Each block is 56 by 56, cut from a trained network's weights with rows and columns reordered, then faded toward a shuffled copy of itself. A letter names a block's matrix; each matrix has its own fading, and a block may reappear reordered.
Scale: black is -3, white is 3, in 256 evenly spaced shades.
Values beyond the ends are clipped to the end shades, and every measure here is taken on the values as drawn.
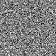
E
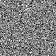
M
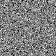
M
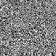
E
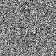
E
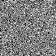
M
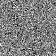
M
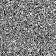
M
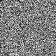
E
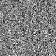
E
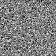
M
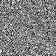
E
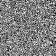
M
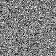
M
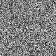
E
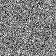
M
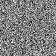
M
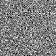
E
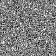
M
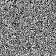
M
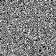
M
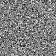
M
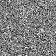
M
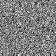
E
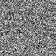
E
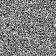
M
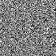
E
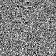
E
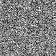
M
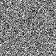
E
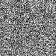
E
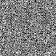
E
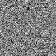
E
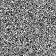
M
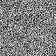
M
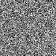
E
